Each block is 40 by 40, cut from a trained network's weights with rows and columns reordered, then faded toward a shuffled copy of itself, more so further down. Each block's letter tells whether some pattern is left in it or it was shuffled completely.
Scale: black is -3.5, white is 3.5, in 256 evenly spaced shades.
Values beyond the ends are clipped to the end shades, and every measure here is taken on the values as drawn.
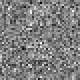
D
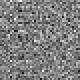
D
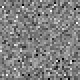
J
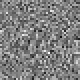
D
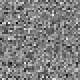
D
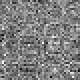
D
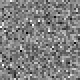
J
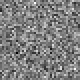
D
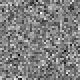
J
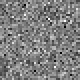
J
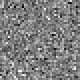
J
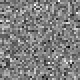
D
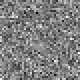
J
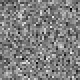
J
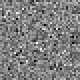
D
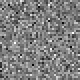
J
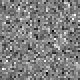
J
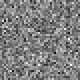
D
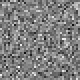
D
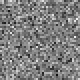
J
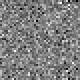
D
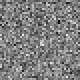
D
